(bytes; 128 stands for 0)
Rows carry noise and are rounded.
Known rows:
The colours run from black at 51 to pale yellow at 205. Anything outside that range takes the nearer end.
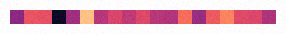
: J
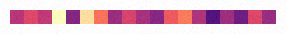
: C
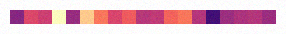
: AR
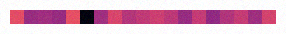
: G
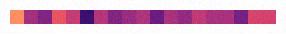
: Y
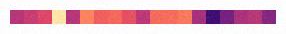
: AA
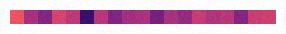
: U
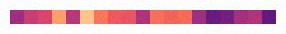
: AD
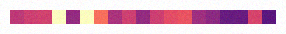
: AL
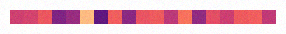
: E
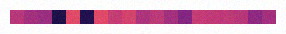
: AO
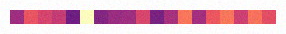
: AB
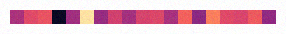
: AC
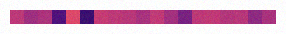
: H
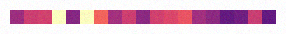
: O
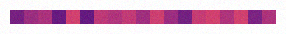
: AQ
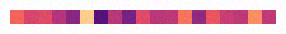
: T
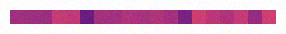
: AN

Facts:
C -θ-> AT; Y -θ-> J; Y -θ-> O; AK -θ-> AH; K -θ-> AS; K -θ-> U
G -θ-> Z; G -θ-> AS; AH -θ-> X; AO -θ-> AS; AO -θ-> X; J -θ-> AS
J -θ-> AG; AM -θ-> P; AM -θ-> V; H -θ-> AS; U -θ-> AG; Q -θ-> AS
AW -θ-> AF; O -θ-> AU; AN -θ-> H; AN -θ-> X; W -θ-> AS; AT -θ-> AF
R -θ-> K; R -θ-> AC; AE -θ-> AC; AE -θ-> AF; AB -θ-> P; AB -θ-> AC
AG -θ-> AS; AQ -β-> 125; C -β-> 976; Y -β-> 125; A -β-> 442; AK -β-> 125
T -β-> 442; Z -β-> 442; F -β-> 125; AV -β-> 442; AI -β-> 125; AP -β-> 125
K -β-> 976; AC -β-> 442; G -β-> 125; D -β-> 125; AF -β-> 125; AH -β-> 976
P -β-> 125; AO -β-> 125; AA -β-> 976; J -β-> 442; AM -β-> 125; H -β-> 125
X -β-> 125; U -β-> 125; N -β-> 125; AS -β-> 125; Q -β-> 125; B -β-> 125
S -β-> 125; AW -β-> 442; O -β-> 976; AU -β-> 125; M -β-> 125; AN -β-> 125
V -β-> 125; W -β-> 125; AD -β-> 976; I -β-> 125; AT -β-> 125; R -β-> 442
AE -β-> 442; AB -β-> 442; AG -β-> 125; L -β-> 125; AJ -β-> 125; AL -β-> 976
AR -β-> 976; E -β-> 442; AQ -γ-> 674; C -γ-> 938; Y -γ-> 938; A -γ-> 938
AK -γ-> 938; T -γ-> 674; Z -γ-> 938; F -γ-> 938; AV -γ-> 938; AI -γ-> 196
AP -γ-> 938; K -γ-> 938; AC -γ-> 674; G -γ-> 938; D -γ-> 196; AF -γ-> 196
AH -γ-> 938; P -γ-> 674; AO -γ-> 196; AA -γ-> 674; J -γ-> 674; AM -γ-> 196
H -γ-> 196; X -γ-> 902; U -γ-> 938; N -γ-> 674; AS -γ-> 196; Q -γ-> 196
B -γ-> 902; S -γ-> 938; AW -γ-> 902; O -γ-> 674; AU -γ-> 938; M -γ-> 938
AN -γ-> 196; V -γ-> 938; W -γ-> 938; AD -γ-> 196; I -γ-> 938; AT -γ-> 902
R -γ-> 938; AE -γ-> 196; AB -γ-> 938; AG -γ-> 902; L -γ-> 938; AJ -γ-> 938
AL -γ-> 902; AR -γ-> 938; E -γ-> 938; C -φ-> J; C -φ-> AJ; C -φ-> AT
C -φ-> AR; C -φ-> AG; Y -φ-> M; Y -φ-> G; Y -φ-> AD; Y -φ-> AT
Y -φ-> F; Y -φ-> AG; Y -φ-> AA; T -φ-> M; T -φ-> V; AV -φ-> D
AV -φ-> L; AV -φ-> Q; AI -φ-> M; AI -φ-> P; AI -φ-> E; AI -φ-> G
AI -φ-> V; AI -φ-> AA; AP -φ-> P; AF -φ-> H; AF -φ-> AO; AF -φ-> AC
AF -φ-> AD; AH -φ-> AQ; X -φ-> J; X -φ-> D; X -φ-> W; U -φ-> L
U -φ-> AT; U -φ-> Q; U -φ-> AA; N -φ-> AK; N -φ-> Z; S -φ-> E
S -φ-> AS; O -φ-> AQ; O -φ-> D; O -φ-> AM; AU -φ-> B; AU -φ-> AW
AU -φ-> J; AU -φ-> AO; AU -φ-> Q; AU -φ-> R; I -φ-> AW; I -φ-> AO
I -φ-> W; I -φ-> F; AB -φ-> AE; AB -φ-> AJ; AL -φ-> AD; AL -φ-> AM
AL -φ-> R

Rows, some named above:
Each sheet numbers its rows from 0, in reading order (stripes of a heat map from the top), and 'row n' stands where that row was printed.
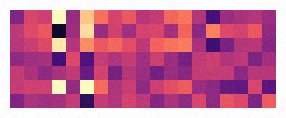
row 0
AR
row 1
AC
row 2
AA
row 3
AM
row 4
X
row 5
AL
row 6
AJ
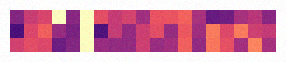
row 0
K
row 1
Z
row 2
AV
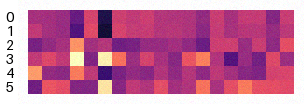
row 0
L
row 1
F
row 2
N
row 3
C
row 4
AI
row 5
AE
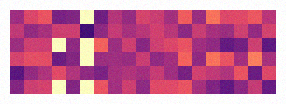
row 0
A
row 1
AS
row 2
O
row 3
AV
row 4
AK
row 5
AH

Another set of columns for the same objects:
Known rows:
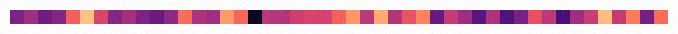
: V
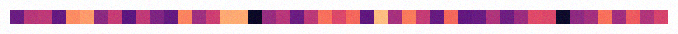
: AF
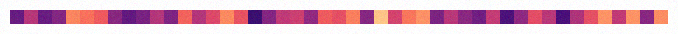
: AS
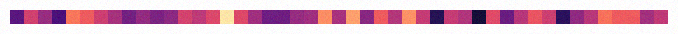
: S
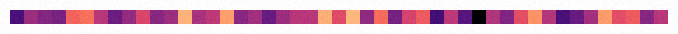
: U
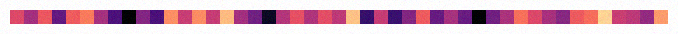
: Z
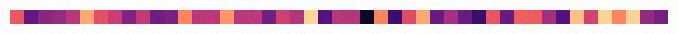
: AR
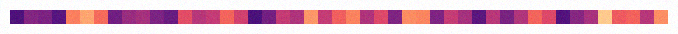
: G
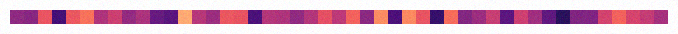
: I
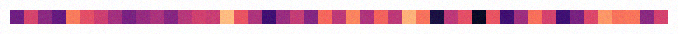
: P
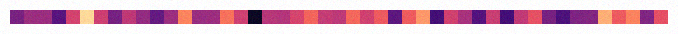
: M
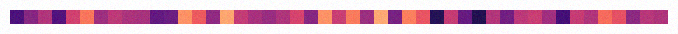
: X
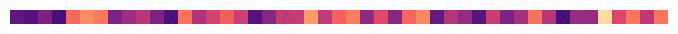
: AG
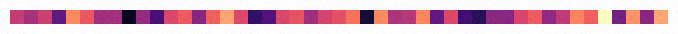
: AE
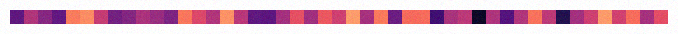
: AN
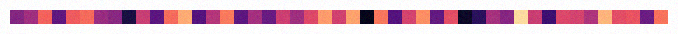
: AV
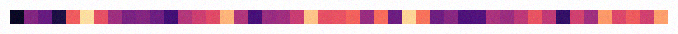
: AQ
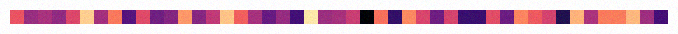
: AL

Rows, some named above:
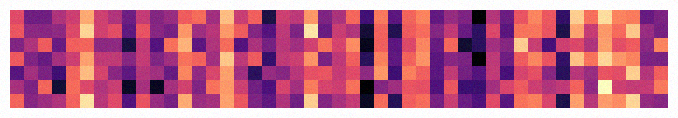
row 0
K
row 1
AD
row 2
AV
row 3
K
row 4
AM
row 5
AB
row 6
AD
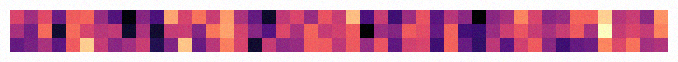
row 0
Z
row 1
AB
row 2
Y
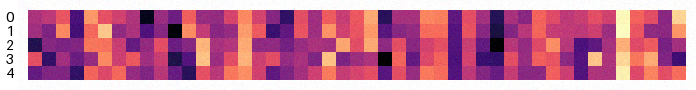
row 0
E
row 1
T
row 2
U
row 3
C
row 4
AJ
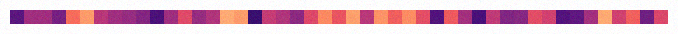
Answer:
AI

